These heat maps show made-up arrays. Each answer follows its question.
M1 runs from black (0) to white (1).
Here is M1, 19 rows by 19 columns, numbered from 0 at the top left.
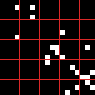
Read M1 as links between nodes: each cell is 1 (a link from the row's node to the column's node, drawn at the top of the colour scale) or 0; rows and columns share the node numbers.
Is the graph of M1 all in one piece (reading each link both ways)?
no
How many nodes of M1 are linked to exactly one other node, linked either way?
1
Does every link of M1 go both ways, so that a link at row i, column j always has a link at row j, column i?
no
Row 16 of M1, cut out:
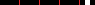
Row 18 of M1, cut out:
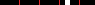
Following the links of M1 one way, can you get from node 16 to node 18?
yes
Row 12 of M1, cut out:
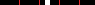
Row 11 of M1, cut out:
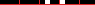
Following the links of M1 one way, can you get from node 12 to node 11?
yes
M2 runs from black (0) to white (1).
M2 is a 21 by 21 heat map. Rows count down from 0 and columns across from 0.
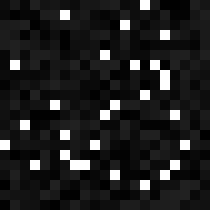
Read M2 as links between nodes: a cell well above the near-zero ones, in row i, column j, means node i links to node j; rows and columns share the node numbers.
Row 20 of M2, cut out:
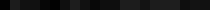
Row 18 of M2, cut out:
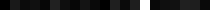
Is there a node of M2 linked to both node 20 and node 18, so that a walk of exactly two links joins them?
no
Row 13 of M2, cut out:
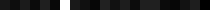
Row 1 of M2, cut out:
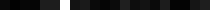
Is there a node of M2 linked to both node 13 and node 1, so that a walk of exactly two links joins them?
yes
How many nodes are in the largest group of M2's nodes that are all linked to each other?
2
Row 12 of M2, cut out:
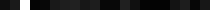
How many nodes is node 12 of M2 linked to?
1
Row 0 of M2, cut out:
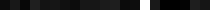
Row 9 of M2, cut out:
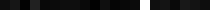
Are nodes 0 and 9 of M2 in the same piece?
yes
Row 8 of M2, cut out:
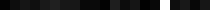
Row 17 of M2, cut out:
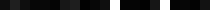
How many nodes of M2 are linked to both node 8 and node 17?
1
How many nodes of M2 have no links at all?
3
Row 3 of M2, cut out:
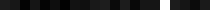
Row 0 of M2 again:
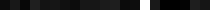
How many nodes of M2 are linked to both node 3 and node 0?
0
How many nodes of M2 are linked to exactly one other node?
12
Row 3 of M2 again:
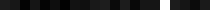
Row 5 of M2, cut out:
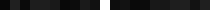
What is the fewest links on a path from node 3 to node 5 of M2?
5
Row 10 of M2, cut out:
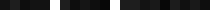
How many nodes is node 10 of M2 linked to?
2
